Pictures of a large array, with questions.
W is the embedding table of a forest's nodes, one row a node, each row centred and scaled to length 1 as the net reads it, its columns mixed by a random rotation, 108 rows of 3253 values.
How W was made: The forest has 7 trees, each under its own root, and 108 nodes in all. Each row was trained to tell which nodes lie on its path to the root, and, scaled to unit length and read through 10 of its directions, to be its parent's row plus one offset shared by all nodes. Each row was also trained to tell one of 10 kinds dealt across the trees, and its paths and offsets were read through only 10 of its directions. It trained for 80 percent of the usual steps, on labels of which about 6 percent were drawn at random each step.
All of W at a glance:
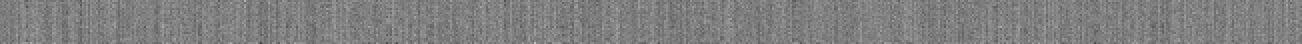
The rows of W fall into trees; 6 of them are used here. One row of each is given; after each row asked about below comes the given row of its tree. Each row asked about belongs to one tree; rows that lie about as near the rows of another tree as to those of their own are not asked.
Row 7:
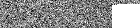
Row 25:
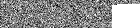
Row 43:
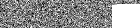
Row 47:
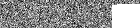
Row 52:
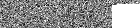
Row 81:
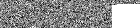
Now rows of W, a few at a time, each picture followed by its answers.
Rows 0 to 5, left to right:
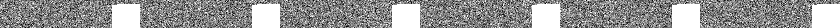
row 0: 81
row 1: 52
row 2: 25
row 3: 52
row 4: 52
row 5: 43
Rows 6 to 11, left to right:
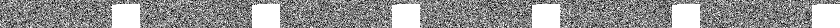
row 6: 43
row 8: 81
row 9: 43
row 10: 7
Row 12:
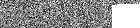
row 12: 52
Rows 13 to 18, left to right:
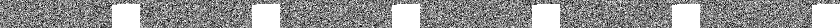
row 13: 52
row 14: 43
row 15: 81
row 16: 81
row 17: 52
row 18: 52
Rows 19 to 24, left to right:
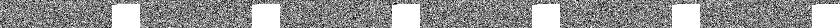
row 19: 52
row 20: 47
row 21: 81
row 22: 25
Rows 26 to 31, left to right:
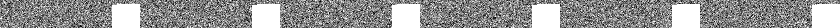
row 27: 25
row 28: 52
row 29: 81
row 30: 43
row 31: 47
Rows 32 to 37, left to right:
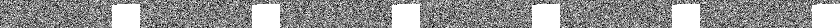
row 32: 25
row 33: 25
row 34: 7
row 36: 81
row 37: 25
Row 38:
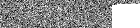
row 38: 7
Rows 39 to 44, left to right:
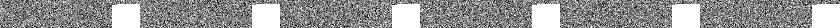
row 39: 52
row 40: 43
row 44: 43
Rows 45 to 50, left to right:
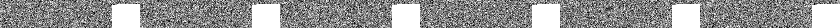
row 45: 52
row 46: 43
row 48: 52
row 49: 43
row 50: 43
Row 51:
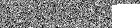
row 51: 25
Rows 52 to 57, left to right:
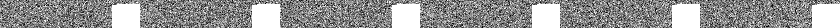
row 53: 52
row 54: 52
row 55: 52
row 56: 25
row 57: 25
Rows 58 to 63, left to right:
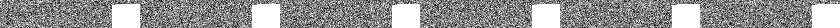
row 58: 43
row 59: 47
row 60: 25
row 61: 47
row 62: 81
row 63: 52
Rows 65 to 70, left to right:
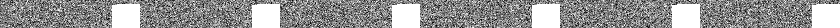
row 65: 81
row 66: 81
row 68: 25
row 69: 25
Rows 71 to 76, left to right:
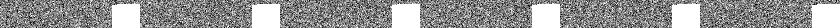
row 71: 81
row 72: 43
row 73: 47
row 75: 7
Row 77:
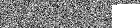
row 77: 25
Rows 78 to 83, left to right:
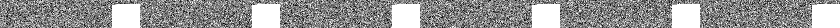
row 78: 43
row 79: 52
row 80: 47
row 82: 47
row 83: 43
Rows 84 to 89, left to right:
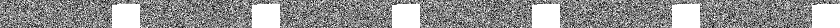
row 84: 7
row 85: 25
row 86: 25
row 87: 43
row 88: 43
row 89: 43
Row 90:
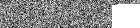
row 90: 52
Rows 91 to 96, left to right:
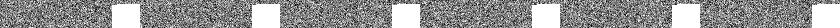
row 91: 25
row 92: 43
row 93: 47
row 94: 25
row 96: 7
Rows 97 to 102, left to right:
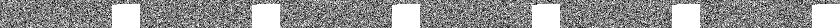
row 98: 25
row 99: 52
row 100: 25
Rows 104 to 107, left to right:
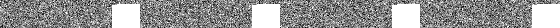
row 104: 52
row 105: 43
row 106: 25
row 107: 43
